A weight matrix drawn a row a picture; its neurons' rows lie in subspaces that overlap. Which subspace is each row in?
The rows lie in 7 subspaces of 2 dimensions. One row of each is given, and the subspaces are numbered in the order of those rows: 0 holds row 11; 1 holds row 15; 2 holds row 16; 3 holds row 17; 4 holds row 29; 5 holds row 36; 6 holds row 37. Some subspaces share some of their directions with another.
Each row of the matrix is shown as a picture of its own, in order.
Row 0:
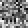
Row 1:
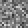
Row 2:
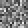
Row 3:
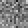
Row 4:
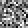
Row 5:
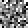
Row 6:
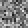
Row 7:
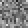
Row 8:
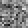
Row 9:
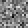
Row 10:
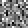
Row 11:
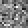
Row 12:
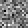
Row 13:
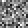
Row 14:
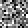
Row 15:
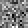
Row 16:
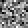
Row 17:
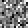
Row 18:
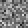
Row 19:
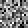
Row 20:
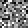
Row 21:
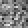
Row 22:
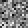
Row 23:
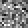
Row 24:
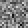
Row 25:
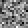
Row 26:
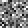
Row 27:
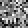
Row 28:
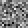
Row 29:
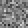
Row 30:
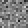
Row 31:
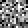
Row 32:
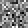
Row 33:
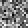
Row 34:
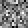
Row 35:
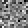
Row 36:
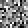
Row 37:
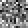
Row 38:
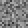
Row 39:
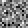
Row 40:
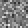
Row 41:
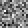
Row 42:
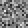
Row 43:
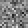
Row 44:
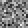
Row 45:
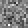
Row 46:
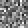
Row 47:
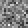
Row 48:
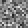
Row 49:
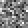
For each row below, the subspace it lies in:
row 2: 5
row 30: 3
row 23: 0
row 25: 2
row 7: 6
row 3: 6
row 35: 3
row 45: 4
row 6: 6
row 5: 3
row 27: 6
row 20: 3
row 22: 4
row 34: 1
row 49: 2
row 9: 3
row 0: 6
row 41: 2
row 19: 5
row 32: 1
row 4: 4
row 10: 1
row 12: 2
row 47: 4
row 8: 0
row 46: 5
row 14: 2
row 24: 1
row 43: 1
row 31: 6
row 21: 0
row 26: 4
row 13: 3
